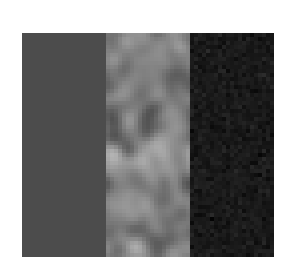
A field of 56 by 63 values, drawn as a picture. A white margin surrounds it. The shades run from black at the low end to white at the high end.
The table splits into one row of 3 panels. Panel 1,1: low, flat. Panel 1,2: middling, blotchy. Panel 1,3: very low, fine-grained, faint in contrast.
